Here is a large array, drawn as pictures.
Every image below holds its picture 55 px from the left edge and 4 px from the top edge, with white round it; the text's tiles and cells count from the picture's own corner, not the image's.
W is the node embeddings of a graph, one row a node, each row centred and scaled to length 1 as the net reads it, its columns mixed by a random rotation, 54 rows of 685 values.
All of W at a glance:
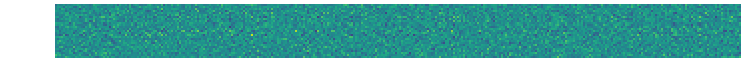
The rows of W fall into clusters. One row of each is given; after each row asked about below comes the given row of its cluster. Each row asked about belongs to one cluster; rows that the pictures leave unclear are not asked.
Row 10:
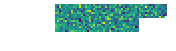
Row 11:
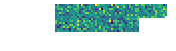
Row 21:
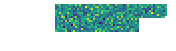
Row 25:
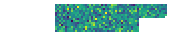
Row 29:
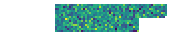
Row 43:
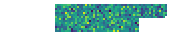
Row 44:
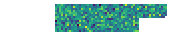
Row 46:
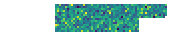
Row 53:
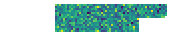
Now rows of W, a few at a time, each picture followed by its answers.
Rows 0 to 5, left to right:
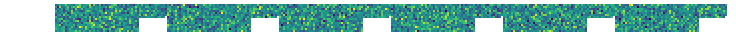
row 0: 25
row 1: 46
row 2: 29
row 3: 43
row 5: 46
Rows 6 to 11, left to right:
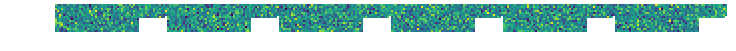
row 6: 10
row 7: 44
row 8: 21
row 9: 21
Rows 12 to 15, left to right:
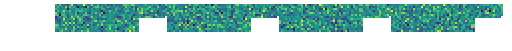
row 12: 46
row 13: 44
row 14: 11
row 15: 21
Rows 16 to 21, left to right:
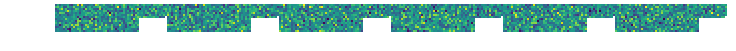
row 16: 11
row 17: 46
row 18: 21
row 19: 43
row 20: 43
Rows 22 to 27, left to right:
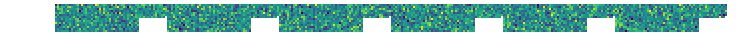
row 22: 11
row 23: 21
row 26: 10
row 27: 10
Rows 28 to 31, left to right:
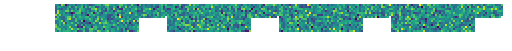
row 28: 29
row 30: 46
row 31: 46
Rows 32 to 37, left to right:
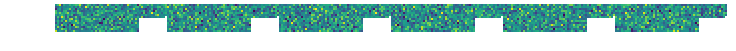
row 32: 21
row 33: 43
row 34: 21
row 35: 25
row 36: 53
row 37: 43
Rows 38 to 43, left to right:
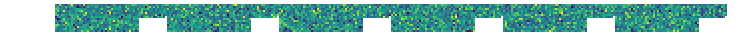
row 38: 46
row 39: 53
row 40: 10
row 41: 29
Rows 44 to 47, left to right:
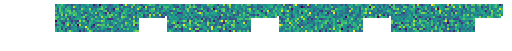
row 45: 11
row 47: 11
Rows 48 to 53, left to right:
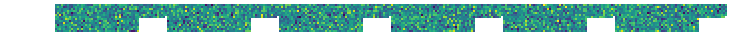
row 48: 29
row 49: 44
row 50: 44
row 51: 43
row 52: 11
